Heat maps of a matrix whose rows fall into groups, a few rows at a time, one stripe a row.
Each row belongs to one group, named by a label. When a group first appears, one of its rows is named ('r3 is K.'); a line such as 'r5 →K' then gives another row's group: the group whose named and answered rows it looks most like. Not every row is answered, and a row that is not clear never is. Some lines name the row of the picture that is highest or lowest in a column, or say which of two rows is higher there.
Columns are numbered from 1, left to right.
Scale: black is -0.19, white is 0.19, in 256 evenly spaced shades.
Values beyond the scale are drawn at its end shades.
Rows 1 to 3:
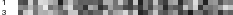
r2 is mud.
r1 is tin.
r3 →tin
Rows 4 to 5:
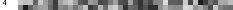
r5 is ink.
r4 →mud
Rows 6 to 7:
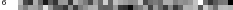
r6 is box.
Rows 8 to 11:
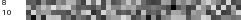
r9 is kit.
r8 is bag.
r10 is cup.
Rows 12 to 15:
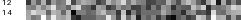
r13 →mud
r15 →kit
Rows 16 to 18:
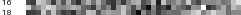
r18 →ink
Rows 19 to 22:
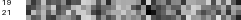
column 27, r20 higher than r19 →No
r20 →ink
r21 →ink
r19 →box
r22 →box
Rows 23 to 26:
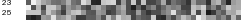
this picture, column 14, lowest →23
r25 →mud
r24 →mud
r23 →cup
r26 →kit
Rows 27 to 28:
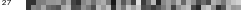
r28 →bag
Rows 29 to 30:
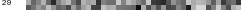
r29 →box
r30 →cup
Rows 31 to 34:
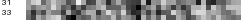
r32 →mud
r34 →tin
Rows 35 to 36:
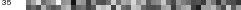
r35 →tin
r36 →bag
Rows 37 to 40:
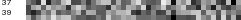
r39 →ink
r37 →bag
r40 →kit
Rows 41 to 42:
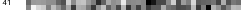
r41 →ink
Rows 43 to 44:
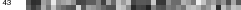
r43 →kit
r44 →ink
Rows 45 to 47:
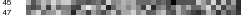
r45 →kit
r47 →tin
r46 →box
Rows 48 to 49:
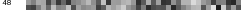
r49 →ink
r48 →box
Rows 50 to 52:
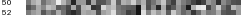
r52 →cup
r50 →tin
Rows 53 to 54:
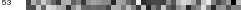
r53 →bag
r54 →tin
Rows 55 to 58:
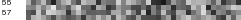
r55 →box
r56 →mud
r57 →tin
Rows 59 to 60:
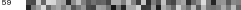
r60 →bag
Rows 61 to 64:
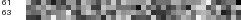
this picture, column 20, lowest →62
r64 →kit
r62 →cup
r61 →box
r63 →box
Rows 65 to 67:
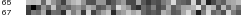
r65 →mud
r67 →bag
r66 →ink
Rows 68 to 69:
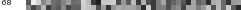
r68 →cup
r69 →box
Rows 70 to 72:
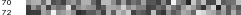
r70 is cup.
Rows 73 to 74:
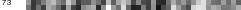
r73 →kit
